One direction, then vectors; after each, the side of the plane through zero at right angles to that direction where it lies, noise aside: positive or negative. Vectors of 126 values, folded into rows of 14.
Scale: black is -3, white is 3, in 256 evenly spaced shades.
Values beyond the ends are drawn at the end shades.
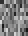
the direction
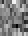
positive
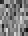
positive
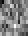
positive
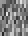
negative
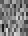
positive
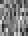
positive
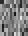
positive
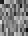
positive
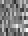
negative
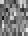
negative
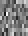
negative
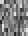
negative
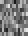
negative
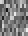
negative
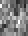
positive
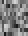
positive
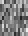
negative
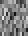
positive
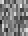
negative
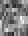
positive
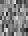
positive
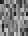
positive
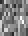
positive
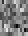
positive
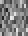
negative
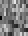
positive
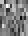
negative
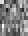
negative
